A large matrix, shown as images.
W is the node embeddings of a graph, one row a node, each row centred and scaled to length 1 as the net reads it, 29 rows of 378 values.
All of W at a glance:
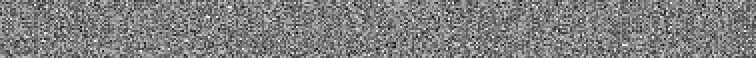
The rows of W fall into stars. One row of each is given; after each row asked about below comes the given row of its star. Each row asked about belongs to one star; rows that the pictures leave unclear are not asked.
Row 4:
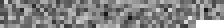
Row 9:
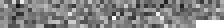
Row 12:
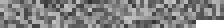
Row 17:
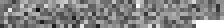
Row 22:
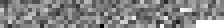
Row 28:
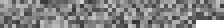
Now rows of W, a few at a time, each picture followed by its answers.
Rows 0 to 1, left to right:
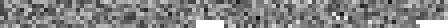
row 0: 4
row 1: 9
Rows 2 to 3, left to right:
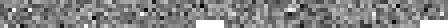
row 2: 4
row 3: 12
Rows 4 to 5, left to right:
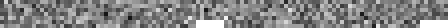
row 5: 28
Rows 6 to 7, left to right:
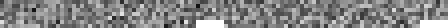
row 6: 17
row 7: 22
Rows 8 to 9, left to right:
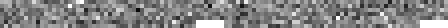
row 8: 28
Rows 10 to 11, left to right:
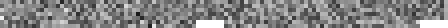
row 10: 28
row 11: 9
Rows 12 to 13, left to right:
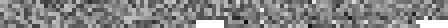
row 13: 9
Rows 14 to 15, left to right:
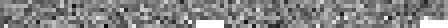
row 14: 28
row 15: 9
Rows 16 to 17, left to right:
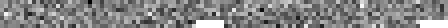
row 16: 12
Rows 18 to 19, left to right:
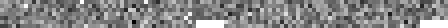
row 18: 28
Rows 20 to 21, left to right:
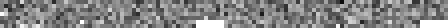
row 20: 17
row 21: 12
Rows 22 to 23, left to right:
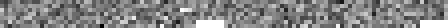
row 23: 17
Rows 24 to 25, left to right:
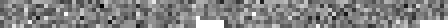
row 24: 4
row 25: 9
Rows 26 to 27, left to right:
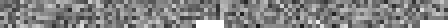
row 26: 17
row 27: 12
